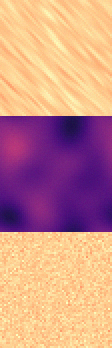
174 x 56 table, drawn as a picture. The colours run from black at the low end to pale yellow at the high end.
The table splits into 3 rows of 1 panel. Panel 1,1: very high, slanting down to the right, faint in contrast. Panel 2,1: low, smooth. Panel 3,1: very high, fine-grained, faint in contrast.
